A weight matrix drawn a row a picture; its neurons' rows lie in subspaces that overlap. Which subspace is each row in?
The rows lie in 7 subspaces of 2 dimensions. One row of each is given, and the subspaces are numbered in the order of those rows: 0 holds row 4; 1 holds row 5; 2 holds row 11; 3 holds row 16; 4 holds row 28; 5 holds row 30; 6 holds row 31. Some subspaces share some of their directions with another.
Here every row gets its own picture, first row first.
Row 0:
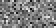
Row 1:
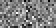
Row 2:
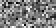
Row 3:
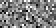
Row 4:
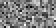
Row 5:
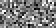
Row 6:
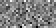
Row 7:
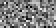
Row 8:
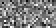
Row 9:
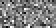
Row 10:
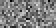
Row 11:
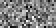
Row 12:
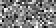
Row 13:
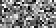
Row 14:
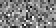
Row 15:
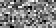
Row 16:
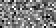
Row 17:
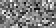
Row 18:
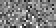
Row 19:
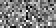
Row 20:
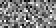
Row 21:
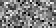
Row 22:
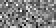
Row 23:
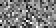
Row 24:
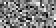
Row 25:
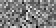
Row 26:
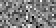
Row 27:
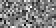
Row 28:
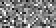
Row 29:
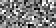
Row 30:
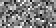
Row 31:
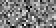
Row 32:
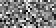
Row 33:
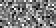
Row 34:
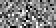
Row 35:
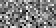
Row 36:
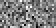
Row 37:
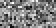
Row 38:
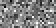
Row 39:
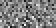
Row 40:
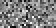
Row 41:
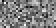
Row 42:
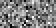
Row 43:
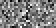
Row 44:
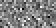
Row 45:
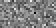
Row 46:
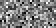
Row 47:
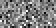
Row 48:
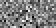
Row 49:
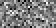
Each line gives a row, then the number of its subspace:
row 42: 2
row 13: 6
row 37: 2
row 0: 3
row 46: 5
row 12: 6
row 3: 4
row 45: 3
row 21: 5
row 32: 2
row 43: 1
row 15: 2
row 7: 0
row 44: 3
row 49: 5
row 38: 6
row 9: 4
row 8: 4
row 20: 4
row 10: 1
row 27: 6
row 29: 1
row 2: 6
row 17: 1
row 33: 3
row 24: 0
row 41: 0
